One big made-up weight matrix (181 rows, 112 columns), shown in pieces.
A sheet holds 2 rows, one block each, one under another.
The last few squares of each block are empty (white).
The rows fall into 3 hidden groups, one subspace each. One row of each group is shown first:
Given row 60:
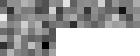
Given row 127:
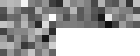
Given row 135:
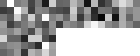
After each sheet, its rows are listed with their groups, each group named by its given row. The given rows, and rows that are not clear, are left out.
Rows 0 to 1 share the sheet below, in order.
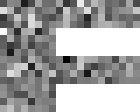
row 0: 127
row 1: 135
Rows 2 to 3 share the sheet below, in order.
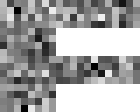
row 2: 135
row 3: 135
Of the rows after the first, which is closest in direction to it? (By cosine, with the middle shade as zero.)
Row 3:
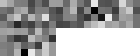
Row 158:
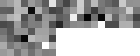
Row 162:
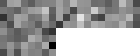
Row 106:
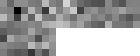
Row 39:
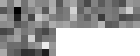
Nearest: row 158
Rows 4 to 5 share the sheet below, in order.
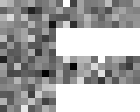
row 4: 127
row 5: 135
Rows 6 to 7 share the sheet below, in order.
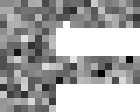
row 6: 127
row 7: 60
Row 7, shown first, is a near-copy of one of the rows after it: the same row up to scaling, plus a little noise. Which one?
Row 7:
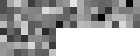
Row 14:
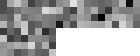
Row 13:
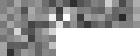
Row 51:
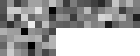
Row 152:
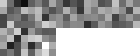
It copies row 14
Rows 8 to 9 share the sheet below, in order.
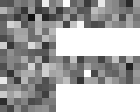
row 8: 135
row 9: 135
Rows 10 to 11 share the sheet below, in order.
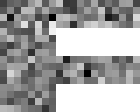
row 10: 127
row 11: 135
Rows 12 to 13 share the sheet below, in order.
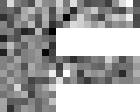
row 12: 60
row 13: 60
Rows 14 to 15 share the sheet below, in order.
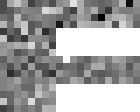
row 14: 60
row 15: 135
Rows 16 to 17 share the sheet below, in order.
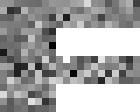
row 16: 60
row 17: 135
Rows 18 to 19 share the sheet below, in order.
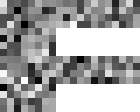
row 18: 60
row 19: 127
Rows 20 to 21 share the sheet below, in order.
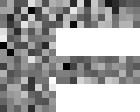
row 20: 127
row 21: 127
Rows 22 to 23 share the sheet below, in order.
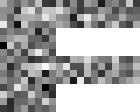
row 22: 135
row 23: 60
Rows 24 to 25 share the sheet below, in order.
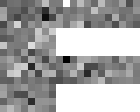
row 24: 135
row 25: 135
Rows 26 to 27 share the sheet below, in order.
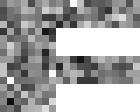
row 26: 60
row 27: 60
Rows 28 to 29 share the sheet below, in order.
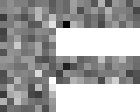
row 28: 127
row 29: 127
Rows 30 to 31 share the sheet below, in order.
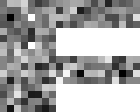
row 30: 127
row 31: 60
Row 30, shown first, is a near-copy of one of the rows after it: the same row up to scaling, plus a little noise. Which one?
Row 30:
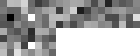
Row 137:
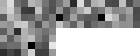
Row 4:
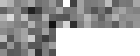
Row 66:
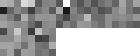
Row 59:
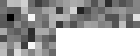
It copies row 59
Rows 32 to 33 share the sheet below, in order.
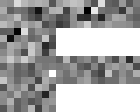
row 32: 60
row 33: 127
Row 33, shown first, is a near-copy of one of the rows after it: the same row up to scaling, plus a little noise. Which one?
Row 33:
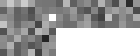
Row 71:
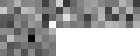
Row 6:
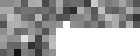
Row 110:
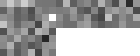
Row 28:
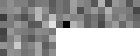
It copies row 110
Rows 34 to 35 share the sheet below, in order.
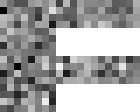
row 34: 127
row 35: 60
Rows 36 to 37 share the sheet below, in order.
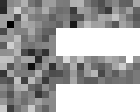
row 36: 60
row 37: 127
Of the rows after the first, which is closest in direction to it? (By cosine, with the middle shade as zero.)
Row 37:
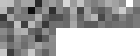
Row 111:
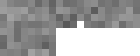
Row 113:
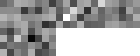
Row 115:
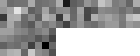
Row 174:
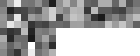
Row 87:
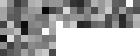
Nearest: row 113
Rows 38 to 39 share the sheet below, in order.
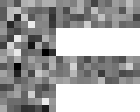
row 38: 60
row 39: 135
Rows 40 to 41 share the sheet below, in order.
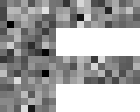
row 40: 60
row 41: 135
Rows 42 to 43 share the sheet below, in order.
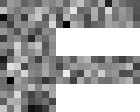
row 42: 127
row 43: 60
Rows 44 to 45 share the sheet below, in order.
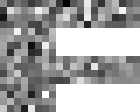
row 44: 60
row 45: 60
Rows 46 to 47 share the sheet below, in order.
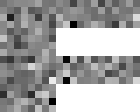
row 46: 127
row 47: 127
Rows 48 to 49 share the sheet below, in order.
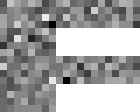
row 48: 60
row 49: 127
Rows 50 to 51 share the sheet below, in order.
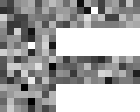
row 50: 127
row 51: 60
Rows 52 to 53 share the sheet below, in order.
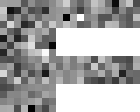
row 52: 60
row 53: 135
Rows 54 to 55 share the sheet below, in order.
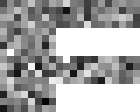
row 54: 60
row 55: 135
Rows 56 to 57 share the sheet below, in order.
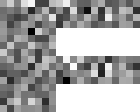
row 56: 127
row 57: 127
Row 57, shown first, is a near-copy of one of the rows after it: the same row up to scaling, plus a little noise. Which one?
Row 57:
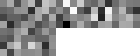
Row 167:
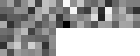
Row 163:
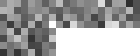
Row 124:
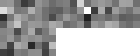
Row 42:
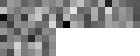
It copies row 167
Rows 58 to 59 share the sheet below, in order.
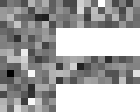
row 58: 135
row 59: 127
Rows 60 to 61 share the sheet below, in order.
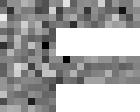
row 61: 135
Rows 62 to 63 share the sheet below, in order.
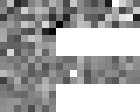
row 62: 60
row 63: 135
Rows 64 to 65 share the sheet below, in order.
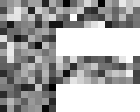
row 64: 135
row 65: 60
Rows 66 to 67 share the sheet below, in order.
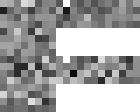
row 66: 127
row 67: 135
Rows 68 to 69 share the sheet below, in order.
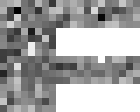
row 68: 60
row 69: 135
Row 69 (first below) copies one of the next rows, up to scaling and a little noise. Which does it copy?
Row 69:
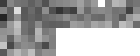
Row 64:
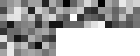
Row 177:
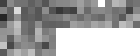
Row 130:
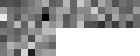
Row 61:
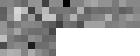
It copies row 177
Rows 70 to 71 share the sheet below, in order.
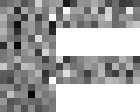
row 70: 127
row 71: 127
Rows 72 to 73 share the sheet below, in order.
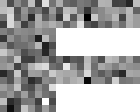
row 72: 135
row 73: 60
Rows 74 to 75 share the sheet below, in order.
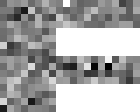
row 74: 135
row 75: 127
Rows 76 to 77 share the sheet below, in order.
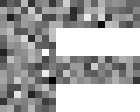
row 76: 135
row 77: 60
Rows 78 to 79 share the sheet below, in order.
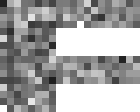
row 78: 60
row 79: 127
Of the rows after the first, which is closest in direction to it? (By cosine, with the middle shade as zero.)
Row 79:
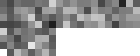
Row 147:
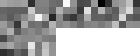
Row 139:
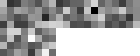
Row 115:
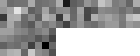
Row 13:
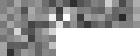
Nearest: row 139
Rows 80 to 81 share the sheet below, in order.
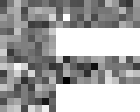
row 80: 60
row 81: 135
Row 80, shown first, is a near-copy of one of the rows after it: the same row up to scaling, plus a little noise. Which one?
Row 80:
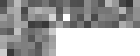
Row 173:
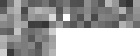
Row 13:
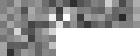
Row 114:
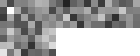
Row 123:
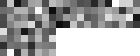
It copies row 173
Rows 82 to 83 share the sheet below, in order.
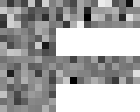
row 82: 135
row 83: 127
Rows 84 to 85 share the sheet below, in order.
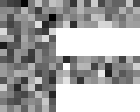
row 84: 127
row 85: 127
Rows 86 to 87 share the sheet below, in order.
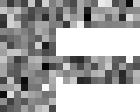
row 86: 135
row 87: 60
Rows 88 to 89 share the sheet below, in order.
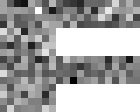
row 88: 60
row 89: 60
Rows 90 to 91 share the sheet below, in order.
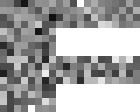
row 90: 127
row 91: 135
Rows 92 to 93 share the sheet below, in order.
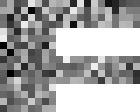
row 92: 127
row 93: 135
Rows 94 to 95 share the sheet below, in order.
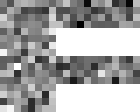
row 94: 60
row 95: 60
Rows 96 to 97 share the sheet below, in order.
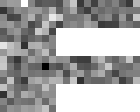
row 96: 127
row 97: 60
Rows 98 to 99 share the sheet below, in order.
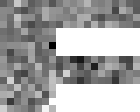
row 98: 60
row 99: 60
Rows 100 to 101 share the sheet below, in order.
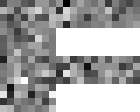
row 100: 127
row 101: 60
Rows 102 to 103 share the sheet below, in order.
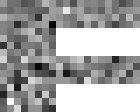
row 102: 127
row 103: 60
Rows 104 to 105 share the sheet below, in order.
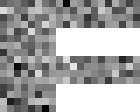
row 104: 127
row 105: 135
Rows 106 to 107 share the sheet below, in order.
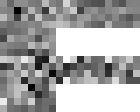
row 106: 135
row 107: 127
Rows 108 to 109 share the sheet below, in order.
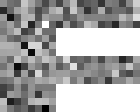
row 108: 127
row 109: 135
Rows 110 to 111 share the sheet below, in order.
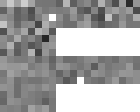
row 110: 127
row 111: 135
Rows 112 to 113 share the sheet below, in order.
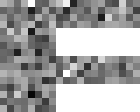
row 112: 127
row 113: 60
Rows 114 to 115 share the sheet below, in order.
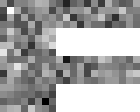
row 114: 60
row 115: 135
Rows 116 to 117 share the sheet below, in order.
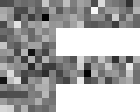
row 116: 135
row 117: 135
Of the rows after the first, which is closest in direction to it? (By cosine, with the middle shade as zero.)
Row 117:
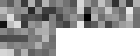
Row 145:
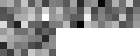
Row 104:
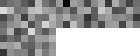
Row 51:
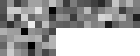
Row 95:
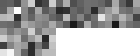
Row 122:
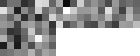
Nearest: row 122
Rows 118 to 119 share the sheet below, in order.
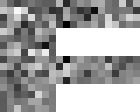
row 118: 135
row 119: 127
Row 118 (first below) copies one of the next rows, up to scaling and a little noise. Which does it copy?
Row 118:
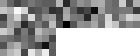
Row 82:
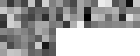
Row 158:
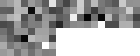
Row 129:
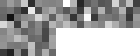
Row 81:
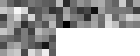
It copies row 81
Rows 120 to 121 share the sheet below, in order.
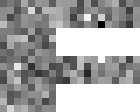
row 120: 135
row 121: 135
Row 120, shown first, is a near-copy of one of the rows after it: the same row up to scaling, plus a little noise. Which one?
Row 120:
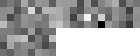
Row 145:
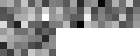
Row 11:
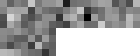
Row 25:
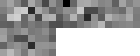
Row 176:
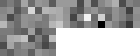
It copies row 176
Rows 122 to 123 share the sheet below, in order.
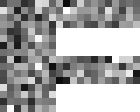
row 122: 127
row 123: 60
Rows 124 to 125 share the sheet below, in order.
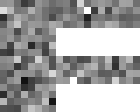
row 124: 127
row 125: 60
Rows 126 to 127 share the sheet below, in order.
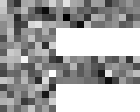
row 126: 60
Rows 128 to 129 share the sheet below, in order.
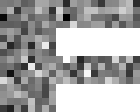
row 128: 60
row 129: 135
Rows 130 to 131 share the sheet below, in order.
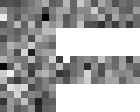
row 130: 135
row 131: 127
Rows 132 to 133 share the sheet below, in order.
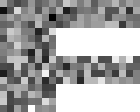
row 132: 127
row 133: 135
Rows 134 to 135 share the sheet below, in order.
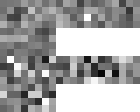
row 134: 135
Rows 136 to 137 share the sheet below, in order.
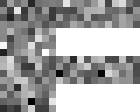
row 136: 135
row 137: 127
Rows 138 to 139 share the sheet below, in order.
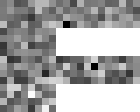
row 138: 127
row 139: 60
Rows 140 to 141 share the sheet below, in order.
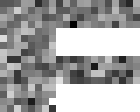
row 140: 60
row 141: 60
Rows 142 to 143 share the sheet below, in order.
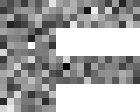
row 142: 127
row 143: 60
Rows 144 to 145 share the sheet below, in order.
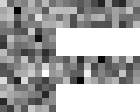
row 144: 135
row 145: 135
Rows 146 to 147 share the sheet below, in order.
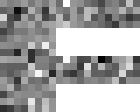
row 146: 135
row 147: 135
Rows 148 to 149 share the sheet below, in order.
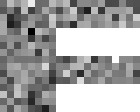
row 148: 127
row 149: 60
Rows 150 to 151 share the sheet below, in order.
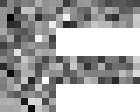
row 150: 127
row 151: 127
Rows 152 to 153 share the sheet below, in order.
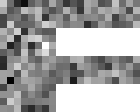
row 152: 60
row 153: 60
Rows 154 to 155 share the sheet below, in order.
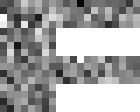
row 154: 127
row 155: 127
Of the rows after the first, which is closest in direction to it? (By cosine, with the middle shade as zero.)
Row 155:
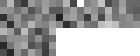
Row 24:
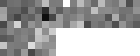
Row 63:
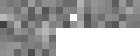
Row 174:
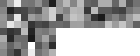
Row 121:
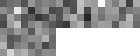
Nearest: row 121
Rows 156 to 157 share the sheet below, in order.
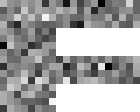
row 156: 135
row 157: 127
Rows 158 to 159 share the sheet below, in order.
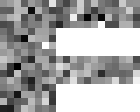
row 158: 135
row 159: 60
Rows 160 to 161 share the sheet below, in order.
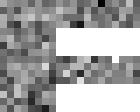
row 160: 135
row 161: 60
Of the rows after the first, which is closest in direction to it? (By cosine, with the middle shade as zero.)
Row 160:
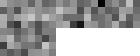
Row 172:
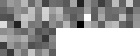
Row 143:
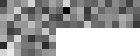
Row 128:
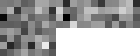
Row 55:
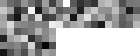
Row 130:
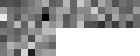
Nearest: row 172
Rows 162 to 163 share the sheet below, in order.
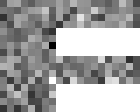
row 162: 60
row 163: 127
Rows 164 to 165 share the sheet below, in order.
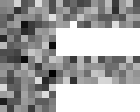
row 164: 60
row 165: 127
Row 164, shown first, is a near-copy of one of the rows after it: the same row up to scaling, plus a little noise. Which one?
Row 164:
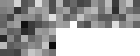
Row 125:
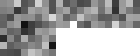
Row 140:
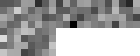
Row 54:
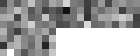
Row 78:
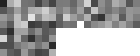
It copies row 125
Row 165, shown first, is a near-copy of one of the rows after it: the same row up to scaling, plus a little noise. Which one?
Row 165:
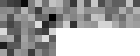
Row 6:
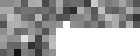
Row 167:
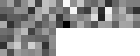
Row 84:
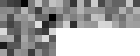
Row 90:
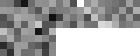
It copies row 84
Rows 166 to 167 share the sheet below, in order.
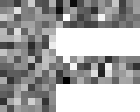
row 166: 60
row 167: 127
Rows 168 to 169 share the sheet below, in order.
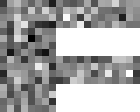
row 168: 60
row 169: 60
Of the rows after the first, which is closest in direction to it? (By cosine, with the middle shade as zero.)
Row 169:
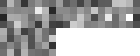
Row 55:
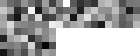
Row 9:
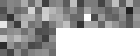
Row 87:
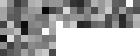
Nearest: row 9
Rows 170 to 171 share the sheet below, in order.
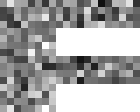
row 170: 135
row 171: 60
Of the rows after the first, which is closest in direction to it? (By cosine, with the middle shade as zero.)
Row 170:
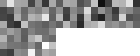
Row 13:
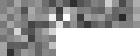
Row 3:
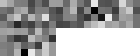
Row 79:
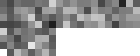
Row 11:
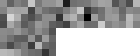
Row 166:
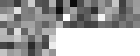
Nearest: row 3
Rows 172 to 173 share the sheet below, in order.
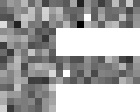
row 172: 135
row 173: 60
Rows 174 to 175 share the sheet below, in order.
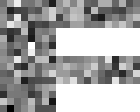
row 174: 60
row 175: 60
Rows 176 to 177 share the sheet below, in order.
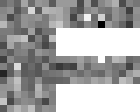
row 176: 135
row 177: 135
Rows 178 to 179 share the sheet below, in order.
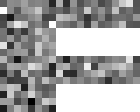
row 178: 127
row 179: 60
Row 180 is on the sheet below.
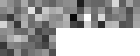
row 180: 135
